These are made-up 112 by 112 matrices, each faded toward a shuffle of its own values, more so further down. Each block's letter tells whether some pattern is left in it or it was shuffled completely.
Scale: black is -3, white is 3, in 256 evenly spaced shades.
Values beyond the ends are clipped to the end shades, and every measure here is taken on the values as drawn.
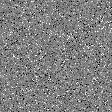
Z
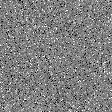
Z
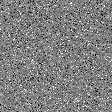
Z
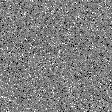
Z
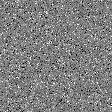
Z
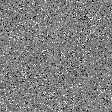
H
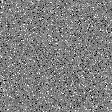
H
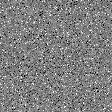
H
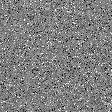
Z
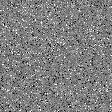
H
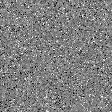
H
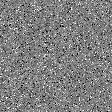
Z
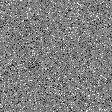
H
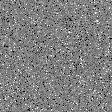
Z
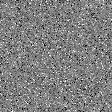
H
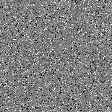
H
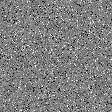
Z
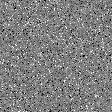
Z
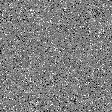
H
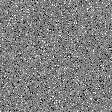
Z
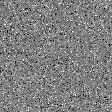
Z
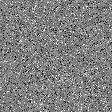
H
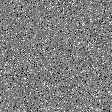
Z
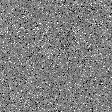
Z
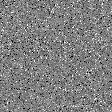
H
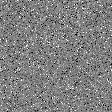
Z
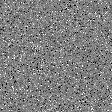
Z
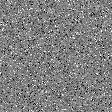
Z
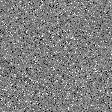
H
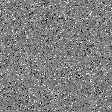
H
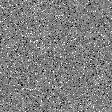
Z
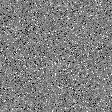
Z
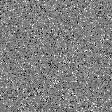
H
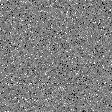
H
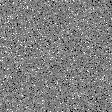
Z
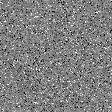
H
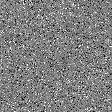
Z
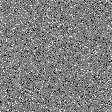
Z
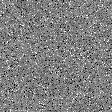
Z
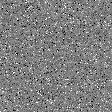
Z
